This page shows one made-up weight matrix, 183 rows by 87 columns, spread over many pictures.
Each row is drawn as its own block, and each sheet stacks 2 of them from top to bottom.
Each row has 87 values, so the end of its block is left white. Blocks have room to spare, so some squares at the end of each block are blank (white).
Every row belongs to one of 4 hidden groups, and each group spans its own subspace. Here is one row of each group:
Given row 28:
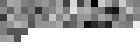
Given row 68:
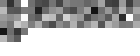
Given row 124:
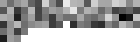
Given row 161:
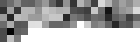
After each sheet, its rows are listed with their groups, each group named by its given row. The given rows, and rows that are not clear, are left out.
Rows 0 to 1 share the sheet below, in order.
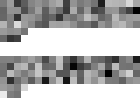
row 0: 161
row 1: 124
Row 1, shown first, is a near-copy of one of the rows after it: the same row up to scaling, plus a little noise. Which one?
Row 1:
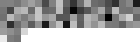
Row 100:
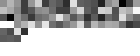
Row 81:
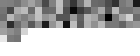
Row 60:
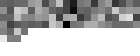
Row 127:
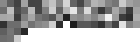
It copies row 81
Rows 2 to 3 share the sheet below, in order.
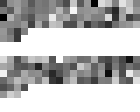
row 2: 28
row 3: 28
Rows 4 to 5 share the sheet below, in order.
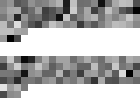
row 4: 161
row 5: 68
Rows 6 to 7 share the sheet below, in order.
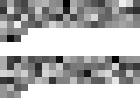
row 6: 161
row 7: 68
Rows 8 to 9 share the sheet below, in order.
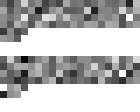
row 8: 68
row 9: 68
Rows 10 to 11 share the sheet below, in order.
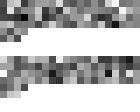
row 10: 68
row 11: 28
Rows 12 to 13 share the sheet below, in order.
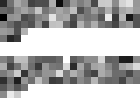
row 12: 28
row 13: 161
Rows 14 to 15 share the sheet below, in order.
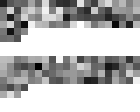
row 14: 161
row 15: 28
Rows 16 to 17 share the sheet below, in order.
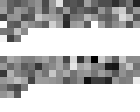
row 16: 124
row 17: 28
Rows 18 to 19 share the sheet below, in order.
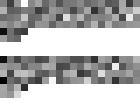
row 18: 68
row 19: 124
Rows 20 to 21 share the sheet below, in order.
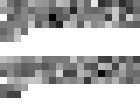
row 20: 28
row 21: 124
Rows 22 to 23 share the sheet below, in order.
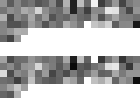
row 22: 28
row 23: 28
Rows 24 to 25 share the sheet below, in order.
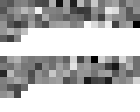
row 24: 28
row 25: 28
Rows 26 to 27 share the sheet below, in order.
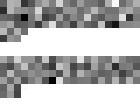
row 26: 68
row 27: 124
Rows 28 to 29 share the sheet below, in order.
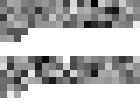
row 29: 161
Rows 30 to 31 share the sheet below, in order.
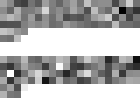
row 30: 68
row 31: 124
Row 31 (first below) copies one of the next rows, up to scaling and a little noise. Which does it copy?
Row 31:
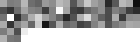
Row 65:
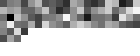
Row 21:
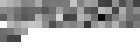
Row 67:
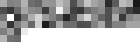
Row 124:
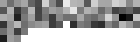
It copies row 67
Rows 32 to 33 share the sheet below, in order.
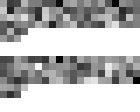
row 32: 68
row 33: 28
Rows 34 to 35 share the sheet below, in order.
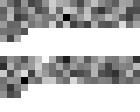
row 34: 124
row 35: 161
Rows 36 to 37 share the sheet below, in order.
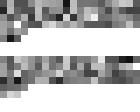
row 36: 161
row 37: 161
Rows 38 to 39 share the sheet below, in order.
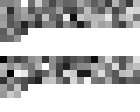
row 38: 68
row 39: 124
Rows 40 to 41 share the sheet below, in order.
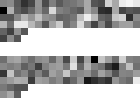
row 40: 161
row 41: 28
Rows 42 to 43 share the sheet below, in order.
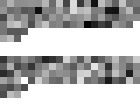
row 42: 28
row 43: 161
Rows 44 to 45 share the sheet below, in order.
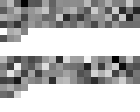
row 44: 68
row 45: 68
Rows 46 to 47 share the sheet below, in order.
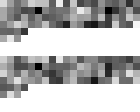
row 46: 28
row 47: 28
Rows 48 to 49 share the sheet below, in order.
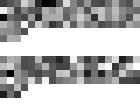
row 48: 161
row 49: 124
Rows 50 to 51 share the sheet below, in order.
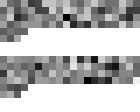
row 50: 124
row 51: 28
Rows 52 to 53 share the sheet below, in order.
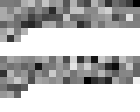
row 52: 161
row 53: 28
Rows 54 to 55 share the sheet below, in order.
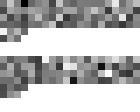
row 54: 68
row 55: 124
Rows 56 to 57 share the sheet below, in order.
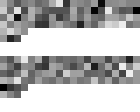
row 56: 161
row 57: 68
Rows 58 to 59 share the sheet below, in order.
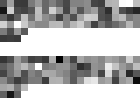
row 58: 161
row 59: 28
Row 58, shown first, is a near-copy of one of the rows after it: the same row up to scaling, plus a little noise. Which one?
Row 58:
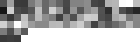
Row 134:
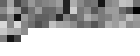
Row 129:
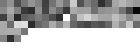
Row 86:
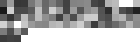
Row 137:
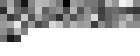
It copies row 86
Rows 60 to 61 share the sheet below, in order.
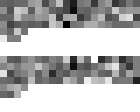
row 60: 124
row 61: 28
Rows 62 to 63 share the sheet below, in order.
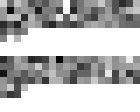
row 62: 161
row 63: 28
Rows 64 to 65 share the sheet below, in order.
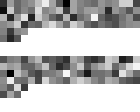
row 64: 161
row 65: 124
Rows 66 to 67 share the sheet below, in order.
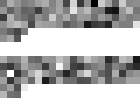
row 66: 28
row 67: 124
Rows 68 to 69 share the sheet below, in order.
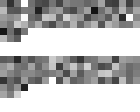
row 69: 124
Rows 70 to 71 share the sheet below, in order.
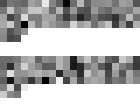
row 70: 161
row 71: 124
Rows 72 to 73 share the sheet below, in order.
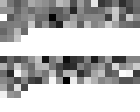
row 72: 28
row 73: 124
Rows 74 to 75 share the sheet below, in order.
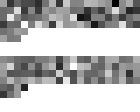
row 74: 68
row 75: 124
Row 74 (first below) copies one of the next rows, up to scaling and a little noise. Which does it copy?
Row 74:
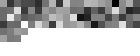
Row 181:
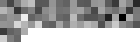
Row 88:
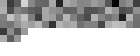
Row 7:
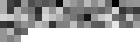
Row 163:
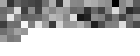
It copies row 163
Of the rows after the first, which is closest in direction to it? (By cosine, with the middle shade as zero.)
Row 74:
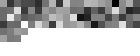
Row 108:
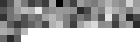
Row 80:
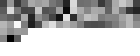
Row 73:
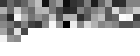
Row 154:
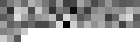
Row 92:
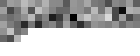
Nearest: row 108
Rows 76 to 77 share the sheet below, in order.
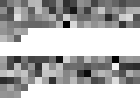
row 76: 124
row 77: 68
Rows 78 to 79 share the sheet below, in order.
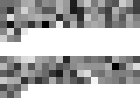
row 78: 124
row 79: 68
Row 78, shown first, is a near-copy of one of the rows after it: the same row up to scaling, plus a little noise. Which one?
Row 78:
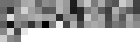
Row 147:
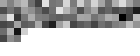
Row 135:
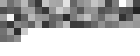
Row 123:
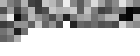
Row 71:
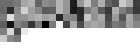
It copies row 71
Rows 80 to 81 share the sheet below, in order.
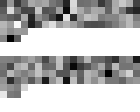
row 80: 161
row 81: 124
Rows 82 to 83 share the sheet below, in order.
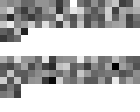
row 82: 124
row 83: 124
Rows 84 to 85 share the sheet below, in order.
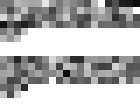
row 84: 161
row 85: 124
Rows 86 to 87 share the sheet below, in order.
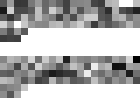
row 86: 161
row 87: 68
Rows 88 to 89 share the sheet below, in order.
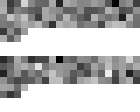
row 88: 68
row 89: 28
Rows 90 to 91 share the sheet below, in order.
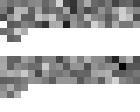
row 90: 124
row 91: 68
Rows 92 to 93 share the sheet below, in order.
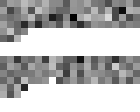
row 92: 68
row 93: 124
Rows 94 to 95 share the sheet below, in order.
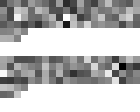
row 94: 124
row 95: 68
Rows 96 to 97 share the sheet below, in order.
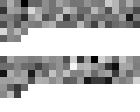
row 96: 68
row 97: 28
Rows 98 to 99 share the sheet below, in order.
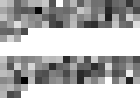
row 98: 28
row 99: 161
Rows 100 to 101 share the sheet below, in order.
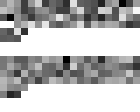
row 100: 124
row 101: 161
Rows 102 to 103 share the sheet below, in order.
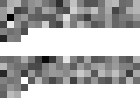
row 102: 124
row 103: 161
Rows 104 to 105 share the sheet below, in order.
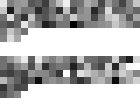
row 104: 161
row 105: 68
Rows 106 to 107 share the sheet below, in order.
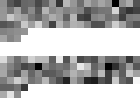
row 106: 68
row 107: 28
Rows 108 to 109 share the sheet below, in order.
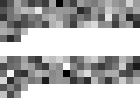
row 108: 28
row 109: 124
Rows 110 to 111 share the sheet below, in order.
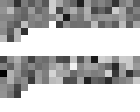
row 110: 124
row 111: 28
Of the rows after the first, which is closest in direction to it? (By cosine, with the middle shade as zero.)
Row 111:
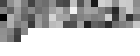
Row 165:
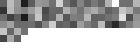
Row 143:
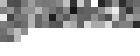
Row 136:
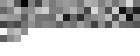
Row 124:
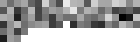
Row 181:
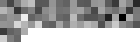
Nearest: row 165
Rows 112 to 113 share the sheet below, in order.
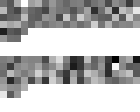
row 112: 68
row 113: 124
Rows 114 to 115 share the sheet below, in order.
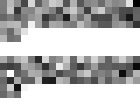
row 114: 68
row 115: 124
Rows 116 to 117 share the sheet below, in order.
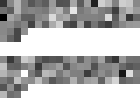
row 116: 28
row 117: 68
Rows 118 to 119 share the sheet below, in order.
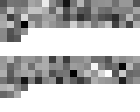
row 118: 161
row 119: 68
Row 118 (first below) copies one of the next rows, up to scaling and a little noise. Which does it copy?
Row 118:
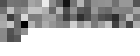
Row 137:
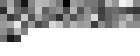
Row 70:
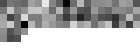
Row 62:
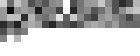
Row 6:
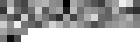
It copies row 70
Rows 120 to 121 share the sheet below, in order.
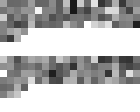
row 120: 28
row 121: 28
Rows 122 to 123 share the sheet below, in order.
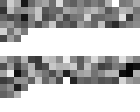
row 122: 68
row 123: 124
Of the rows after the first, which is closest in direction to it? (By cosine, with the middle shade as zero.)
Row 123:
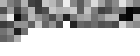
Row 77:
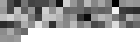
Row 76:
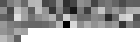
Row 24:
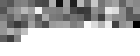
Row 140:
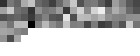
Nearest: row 77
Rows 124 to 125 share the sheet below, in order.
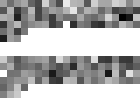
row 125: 28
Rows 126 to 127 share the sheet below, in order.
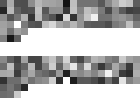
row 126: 161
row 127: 124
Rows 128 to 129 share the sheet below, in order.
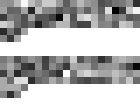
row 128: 68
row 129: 161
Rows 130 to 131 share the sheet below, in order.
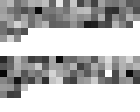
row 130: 28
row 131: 28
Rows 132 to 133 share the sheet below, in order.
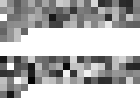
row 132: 28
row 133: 161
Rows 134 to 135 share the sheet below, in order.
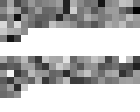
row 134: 161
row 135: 124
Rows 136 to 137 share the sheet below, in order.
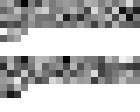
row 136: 68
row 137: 161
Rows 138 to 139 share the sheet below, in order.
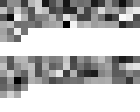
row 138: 124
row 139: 161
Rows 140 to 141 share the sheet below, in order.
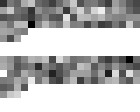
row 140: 161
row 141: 28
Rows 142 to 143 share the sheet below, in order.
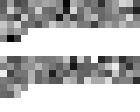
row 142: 161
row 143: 28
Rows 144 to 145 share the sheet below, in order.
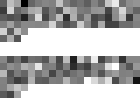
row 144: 68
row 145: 28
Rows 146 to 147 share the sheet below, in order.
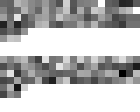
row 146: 161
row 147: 124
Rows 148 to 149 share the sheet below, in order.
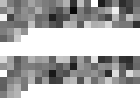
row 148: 28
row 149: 28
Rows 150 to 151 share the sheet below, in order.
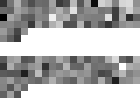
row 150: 28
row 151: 68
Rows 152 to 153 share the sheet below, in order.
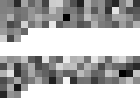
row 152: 124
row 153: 124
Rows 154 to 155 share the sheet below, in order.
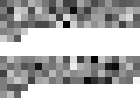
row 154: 124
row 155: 28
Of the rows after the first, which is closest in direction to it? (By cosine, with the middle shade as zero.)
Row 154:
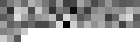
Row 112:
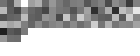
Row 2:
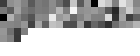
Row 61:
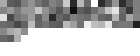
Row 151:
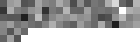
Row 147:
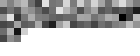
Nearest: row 112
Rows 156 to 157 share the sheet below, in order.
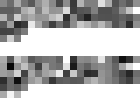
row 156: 161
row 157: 161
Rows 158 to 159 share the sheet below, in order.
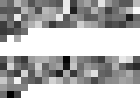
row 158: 161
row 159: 161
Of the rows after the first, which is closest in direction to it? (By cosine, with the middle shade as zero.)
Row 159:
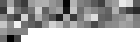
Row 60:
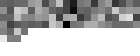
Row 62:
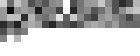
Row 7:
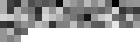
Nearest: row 60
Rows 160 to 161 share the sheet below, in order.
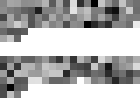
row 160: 28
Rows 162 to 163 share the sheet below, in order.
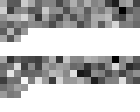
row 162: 68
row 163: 68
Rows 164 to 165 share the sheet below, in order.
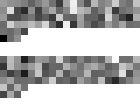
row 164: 124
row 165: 68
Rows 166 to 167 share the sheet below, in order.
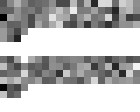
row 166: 28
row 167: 68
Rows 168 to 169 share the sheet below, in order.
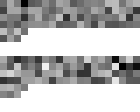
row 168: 68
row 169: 68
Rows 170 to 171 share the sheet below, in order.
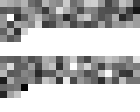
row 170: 124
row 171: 124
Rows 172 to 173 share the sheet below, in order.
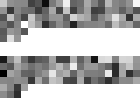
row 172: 161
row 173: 28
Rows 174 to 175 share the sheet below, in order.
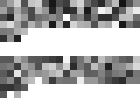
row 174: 124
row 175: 161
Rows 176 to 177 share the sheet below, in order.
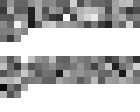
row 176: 161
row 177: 68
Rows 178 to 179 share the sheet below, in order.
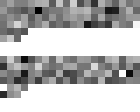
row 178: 28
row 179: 68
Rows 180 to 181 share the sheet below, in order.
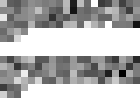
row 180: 28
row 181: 68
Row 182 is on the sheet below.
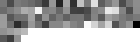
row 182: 28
